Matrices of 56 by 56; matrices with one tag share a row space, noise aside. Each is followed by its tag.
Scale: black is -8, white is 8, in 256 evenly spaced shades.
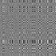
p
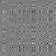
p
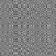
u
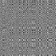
p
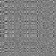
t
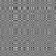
u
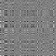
t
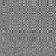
p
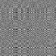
u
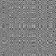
p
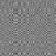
u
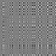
p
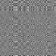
u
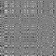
t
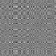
u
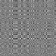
u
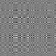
u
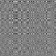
u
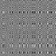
p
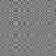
u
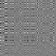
t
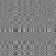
u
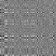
t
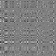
t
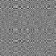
u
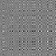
p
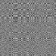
u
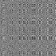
p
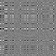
t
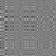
t
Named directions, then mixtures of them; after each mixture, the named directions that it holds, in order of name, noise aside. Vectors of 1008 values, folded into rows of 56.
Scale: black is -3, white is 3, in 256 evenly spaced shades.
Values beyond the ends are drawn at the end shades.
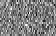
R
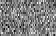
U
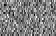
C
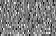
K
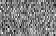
U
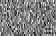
C, K, U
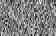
C, R, U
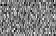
C, K, U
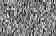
C, K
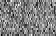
C, K, R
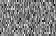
C, K, R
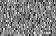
C, K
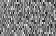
C, K, R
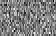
C, K, U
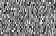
C, R, U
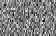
C, R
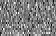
K
